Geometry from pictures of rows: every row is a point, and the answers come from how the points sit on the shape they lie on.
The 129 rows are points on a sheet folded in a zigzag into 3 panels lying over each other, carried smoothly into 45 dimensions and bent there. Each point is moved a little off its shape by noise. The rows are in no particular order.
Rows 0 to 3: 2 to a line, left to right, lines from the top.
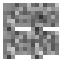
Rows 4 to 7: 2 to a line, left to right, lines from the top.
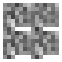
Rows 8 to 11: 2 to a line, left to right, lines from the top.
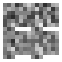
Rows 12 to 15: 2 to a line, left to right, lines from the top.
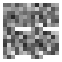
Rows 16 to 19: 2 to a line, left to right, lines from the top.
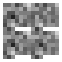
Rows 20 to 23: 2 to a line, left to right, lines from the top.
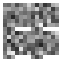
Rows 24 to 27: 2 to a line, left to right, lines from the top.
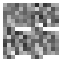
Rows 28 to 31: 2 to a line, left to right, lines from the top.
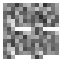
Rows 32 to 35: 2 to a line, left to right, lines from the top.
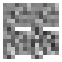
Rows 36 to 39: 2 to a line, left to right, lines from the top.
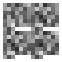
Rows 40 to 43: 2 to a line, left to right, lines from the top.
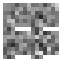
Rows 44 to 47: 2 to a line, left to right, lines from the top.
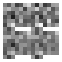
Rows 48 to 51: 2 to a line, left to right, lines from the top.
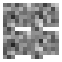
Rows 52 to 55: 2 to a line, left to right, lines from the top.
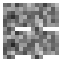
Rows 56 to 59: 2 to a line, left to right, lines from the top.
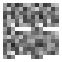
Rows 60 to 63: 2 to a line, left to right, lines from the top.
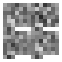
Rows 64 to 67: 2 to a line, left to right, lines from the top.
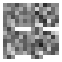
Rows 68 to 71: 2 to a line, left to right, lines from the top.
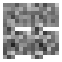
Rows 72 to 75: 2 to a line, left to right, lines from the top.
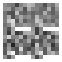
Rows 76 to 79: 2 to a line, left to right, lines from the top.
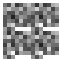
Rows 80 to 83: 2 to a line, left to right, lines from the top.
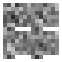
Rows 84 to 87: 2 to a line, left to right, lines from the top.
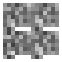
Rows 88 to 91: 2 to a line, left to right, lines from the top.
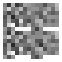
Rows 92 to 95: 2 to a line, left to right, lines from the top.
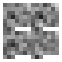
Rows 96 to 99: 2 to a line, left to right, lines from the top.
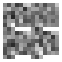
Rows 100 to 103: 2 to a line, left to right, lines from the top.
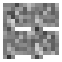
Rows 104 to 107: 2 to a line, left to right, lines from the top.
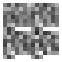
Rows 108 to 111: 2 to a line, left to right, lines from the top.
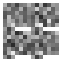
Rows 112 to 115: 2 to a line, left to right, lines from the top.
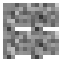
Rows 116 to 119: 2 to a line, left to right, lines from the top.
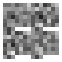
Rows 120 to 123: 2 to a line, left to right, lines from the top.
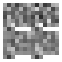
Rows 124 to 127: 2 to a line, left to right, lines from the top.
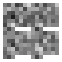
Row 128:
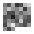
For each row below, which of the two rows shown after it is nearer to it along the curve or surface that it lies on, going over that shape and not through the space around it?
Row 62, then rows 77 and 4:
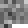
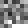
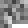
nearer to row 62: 77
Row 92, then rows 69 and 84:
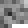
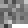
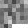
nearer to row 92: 84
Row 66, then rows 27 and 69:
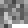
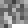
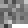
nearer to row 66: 69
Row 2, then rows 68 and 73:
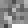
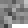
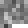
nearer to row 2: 68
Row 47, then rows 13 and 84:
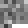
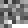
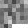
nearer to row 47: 13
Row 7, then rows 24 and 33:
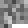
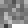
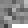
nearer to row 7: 33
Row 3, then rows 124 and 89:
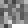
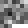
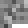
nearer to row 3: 89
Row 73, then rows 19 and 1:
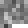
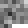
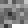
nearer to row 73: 1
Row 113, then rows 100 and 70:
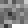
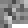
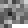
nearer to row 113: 70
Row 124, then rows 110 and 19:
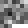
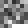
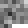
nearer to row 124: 110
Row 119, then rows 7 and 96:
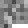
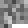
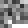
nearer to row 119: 7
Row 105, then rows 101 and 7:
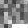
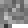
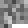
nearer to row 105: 101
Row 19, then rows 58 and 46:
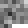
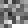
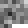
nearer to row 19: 46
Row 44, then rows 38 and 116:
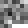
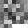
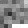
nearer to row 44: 116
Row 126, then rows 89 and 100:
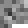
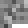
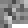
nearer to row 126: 100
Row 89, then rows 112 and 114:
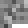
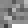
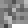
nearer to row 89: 114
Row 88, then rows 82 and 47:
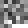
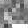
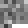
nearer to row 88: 47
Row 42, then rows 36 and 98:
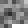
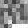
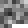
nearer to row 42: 98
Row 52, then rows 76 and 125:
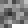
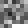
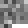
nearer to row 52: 76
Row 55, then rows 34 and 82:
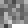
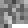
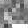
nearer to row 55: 82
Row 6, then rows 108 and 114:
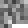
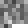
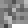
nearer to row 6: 114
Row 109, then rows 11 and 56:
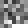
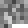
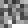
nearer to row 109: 56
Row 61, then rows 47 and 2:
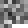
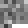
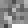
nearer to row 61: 47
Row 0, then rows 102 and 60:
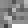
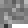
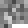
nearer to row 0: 60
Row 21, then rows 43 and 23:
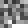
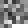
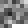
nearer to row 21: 43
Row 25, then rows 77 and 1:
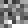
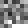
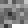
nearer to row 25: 77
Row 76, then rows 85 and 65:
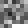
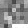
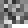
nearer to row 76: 65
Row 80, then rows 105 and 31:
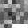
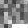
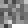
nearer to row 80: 31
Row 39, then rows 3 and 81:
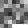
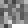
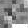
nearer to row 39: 81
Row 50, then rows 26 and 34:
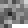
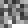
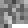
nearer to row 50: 34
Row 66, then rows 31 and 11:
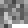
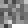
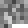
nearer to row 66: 31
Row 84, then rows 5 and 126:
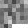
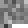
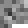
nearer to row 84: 126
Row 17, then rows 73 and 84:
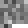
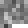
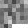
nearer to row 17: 73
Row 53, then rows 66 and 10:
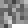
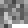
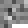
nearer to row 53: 10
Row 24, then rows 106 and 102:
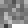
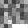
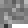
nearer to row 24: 102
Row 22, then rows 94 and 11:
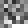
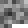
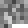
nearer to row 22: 94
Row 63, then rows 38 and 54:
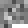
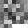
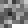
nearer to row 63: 54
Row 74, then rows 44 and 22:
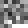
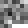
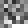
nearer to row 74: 22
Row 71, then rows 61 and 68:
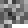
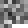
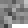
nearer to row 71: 61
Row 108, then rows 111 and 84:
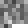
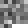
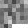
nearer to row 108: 111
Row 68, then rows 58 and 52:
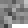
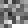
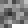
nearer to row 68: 52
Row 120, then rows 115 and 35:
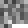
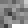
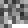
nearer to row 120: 35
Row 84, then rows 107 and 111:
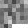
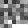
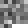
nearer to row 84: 107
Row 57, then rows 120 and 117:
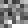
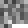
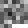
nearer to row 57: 117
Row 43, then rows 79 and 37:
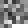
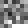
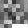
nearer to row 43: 37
